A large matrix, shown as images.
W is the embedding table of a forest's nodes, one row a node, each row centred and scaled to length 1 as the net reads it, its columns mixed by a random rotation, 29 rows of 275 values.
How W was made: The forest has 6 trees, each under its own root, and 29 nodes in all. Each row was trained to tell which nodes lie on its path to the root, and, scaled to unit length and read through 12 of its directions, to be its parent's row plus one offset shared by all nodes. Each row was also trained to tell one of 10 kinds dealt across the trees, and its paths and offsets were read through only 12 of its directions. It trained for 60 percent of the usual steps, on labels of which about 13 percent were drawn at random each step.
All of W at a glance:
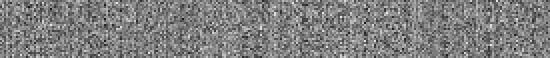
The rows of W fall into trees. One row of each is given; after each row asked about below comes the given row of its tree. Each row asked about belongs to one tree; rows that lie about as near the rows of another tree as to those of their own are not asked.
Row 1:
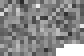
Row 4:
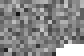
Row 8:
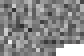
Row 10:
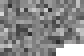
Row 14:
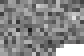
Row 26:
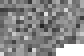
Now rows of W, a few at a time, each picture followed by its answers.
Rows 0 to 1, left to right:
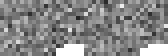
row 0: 4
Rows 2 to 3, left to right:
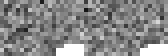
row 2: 26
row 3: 26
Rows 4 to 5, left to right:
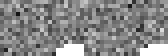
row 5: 4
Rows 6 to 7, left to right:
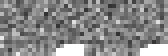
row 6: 1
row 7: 26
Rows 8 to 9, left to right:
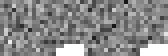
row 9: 26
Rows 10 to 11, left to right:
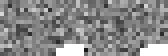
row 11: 1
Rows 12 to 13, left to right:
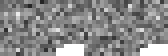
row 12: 14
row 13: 14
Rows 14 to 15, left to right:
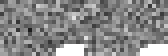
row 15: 1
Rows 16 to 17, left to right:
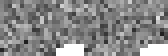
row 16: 4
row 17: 1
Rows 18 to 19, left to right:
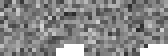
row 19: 4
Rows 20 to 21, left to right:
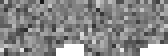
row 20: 26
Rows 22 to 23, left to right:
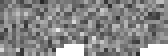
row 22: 14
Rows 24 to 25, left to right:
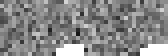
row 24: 1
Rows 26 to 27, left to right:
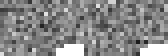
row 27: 8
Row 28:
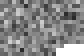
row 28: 8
